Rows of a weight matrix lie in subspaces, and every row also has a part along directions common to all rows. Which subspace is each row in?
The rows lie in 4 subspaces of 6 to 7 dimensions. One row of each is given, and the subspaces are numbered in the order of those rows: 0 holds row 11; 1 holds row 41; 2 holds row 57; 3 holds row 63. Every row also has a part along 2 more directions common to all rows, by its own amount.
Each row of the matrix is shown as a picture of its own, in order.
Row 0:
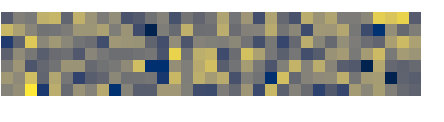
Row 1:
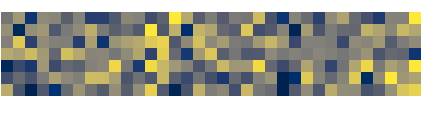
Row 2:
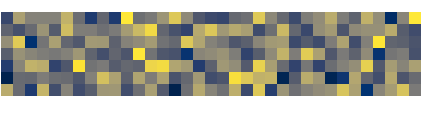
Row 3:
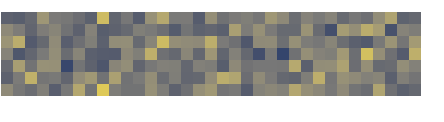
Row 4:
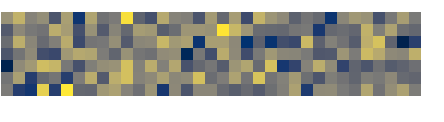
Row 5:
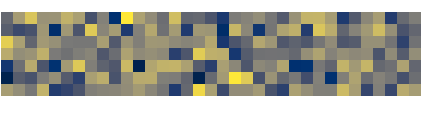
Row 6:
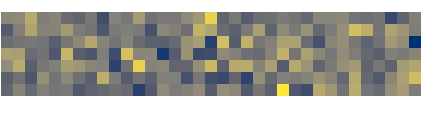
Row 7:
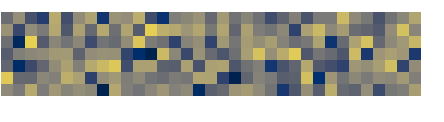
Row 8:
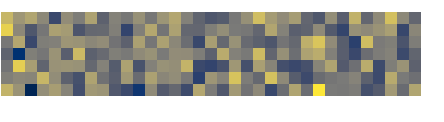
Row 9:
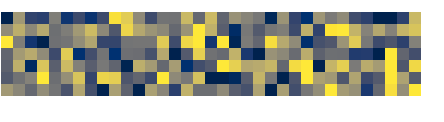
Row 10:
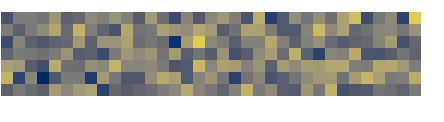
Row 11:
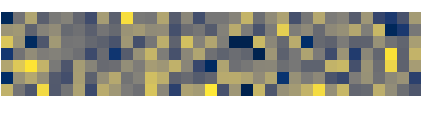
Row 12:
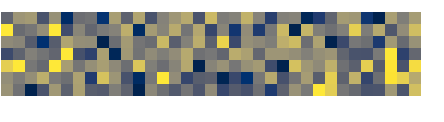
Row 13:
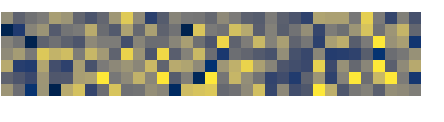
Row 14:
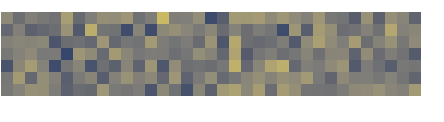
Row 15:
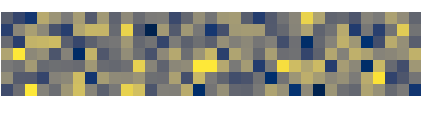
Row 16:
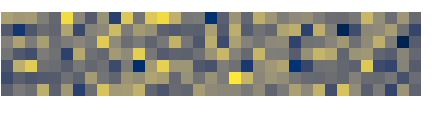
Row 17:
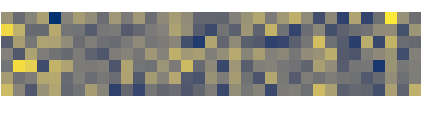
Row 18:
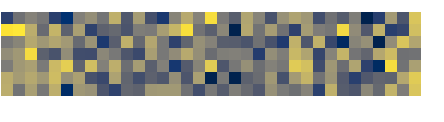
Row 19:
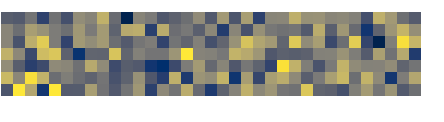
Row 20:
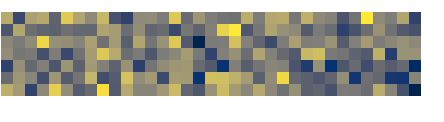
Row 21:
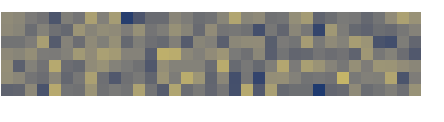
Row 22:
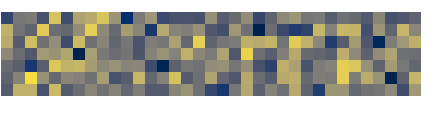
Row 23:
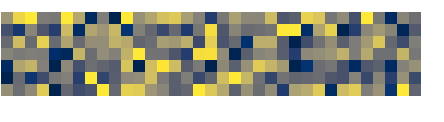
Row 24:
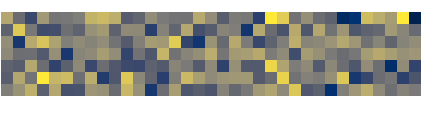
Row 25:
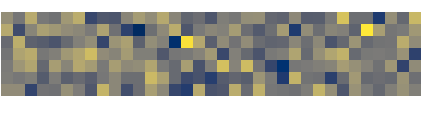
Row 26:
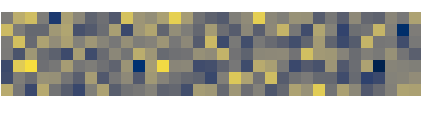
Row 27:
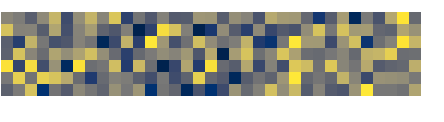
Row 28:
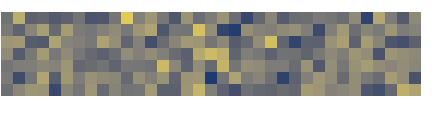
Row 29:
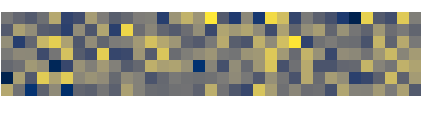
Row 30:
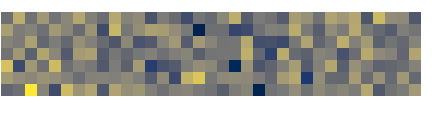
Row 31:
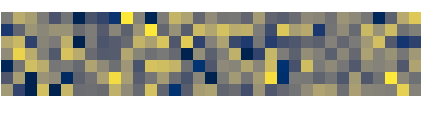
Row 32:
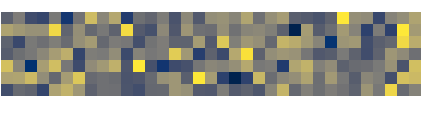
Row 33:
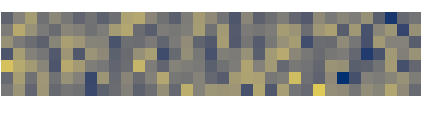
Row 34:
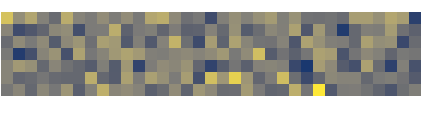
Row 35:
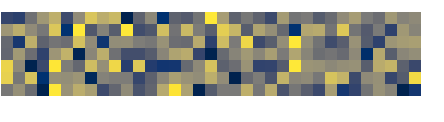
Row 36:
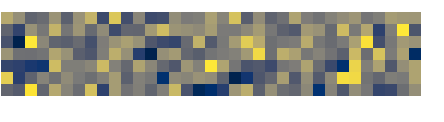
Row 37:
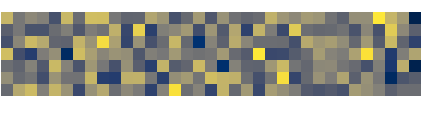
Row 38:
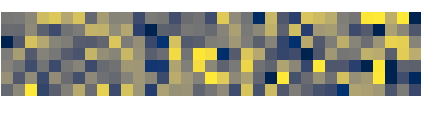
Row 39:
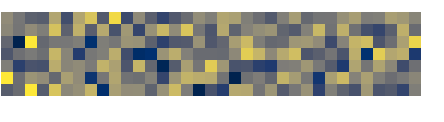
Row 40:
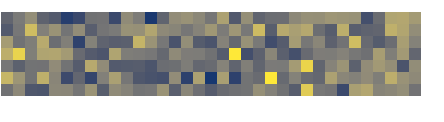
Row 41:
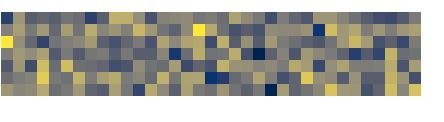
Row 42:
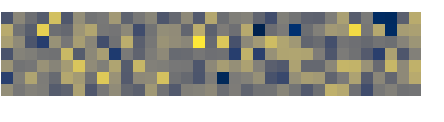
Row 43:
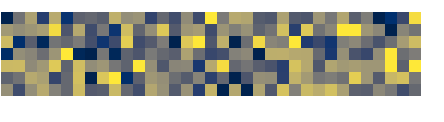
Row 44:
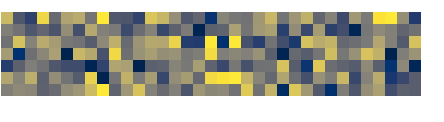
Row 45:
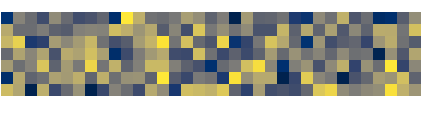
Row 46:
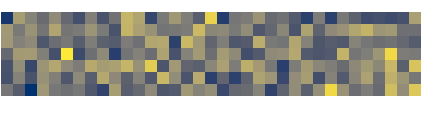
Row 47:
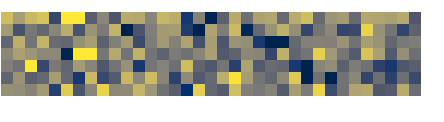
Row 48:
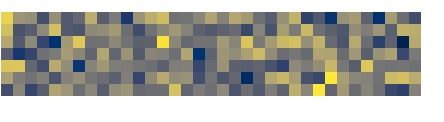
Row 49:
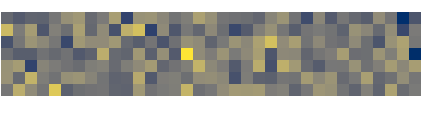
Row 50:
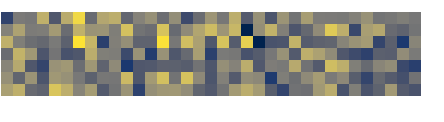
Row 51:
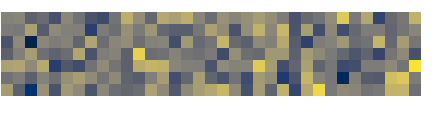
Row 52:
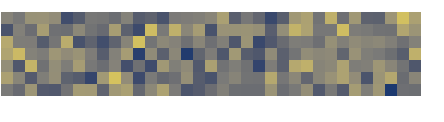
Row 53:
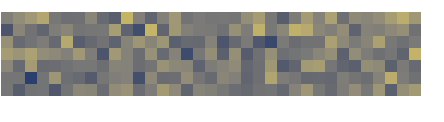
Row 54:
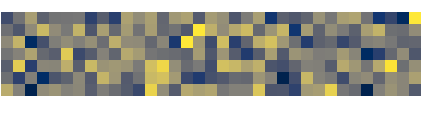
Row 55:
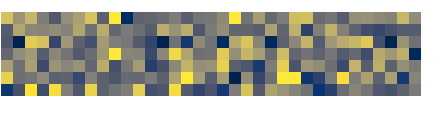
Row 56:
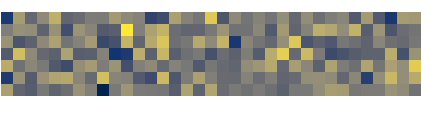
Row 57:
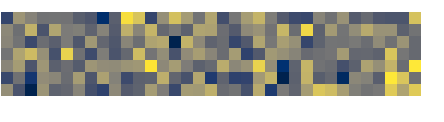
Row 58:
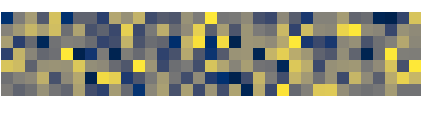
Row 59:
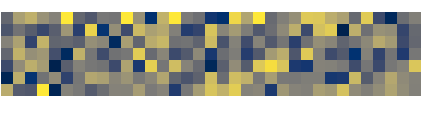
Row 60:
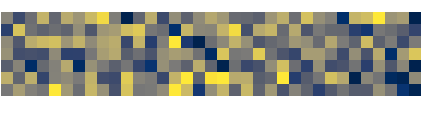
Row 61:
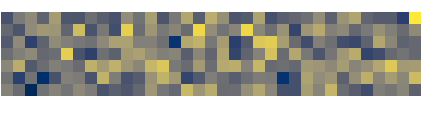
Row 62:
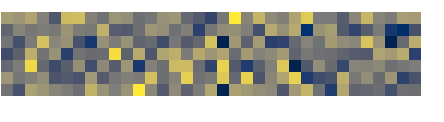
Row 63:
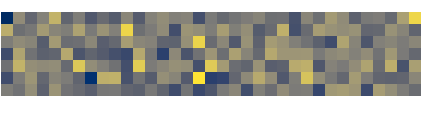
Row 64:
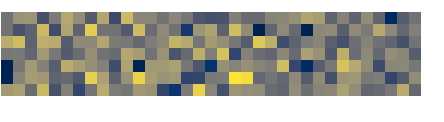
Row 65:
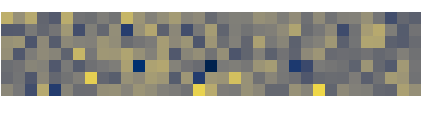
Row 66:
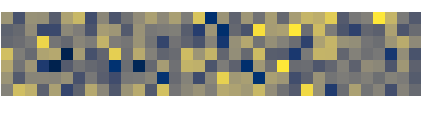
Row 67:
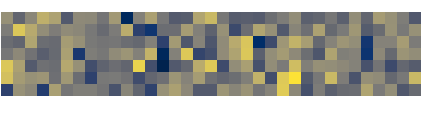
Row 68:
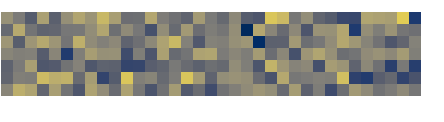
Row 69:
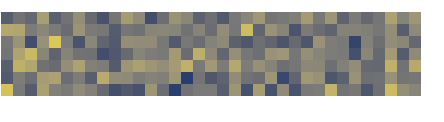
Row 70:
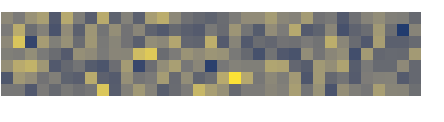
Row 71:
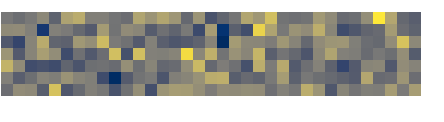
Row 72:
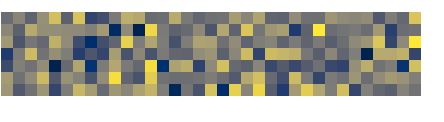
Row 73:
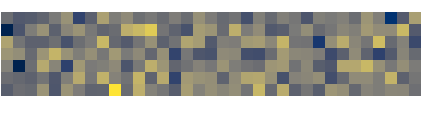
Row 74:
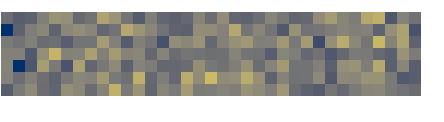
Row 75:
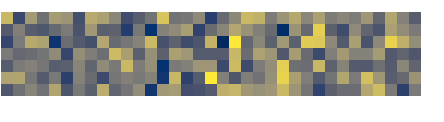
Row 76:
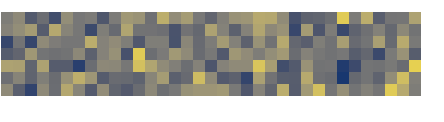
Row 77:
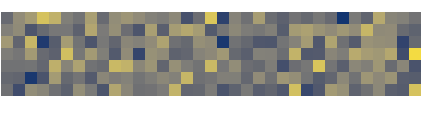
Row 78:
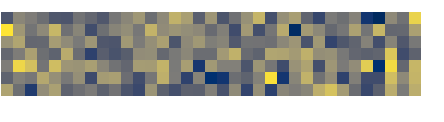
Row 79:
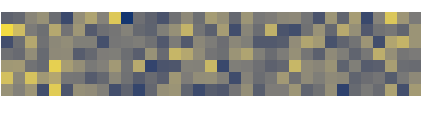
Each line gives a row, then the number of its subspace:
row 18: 3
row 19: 2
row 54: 1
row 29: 1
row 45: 0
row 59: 1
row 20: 1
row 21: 0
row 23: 3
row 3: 0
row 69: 3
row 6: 0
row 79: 3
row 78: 3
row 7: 0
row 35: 1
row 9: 1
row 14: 1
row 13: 3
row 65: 3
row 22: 2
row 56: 1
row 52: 2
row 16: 3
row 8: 3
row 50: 1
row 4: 2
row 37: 0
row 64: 2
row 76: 2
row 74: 3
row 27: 1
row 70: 0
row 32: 2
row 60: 1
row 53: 2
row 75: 1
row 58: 0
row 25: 1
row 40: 2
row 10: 1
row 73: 3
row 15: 3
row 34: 3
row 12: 3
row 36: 0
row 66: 2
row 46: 2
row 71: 2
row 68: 1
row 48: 3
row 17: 3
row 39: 0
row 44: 0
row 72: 0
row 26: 3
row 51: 2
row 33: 0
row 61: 1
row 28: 1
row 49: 2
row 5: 2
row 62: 0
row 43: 0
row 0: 3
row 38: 3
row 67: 0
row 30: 1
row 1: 0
